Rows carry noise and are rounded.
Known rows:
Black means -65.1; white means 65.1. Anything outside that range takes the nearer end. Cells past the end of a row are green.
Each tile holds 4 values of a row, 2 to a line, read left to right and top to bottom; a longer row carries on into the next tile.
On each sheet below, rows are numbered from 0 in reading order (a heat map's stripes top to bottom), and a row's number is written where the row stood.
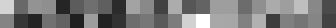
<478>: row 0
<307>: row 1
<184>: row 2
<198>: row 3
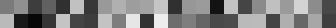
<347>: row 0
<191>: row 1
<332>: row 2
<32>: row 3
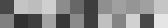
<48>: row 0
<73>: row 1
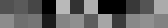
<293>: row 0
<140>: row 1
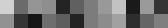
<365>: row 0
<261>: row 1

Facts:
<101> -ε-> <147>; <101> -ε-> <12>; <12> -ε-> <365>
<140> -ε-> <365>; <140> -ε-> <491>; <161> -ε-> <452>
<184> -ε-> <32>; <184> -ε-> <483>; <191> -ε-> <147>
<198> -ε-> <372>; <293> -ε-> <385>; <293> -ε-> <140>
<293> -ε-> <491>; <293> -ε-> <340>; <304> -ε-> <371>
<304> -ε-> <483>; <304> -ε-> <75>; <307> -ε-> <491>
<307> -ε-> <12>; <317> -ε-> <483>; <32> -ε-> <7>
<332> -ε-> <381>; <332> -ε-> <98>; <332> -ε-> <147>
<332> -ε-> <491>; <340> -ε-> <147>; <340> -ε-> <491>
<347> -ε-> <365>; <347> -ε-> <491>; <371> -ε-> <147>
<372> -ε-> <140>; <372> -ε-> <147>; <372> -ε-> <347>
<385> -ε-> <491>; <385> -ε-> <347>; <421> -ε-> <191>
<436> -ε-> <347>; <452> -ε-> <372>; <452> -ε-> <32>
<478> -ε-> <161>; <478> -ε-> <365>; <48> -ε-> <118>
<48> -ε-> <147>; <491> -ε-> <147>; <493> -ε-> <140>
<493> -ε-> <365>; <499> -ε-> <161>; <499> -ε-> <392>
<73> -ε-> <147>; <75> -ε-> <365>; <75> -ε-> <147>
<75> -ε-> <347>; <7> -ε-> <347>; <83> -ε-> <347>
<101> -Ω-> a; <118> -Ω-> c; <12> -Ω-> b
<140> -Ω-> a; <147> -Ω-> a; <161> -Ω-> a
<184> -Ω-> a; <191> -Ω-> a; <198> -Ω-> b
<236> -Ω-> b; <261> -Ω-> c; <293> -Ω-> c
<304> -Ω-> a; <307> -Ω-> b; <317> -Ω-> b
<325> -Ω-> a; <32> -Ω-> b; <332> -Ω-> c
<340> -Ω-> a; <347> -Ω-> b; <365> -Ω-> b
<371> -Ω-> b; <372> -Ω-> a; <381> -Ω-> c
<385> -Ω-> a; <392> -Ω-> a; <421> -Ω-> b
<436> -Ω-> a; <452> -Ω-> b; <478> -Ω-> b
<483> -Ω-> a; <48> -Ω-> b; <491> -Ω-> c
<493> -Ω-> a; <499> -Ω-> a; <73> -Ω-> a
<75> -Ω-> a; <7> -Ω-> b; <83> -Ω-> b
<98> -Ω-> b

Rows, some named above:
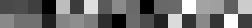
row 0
<293>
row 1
<12>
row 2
<7>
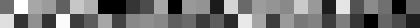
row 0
<7>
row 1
<140>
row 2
<491>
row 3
<317>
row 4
<12>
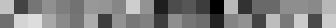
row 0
<161>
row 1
<317>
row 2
<293>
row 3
<101>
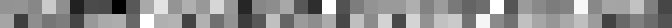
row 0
<317>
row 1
<385>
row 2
<452>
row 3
<75>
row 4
<147>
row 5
<436>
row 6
<372>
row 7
<421>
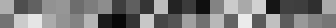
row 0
<483>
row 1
<347>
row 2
<340>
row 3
<493>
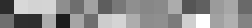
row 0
<371>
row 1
<304>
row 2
<184>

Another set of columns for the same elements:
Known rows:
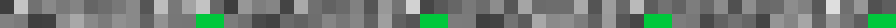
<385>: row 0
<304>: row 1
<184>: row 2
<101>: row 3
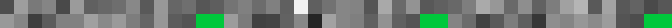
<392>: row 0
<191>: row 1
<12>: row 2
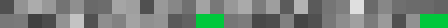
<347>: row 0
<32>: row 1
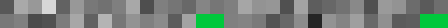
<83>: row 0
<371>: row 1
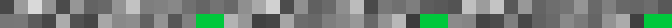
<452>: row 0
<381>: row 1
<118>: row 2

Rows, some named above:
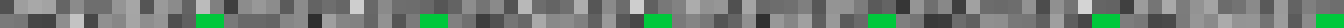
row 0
<347>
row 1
<198>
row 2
<184>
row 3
<371>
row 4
<304>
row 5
<436>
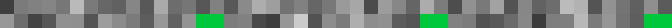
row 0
<372>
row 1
<347>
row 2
<307>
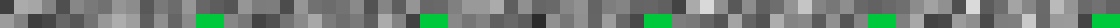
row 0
<161>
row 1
<483>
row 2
<48>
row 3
<452>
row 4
<491>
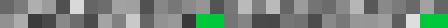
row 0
<332>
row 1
<7>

